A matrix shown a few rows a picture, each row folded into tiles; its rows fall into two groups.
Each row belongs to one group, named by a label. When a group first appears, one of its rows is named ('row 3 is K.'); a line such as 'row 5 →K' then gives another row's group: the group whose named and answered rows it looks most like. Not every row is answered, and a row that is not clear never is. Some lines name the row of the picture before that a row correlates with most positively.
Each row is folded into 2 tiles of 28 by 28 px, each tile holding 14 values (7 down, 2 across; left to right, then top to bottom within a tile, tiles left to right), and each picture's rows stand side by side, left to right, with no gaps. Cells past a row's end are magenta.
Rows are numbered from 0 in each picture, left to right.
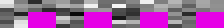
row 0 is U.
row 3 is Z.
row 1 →Z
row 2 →Z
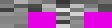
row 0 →Z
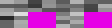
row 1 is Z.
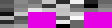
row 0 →U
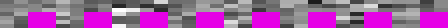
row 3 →U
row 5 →U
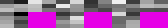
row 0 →Z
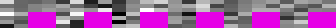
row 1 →U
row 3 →Z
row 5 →Z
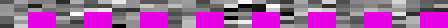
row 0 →U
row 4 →Z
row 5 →U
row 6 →U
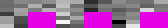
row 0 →U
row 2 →U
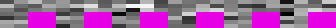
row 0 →Z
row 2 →Z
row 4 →Z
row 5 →U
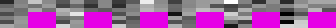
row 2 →U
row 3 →U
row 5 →U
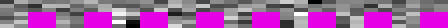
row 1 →Z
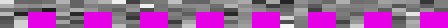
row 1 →Z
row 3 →U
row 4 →U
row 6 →U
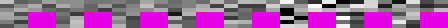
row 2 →U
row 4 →Z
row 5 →U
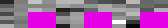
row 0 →U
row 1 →Z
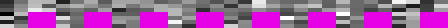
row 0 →U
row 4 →U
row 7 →Z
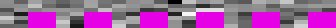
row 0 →Z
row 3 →U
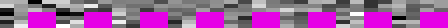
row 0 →U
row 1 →U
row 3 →U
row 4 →U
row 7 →Z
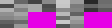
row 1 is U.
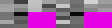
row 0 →Z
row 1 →Z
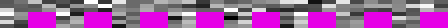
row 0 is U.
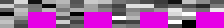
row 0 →U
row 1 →Z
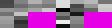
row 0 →U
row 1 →Z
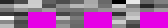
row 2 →U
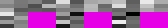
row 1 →Z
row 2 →Z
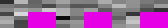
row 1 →Z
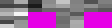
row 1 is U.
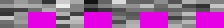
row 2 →U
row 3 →Z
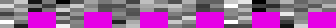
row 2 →U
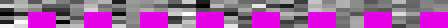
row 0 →U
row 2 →U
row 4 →U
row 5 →U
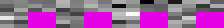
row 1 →Z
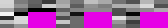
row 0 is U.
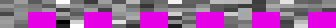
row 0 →U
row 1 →U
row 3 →Z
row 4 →Z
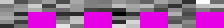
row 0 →Z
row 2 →U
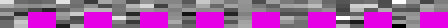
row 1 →U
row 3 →Z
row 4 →U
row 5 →Z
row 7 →Z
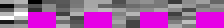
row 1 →U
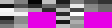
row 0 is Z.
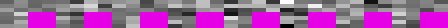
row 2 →U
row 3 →Z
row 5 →Z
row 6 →U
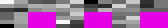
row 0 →Z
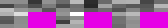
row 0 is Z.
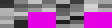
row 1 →U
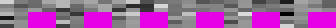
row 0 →Z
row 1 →Z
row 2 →Z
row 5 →U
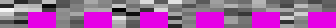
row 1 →U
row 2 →Z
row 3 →Z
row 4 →Z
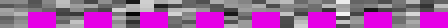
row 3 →Z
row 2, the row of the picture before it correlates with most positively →0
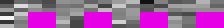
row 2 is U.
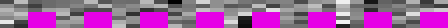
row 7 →U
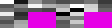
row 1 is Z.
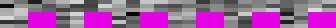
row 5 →U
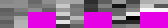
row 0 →U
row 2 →U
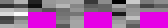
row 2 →U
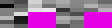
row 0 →U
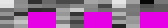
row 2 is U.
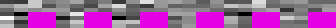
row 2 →Z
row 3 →Z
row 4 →Z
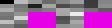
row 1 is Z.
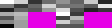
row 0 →Z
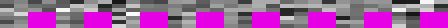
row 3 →Z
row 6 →Z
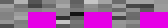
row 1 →Z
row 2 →Z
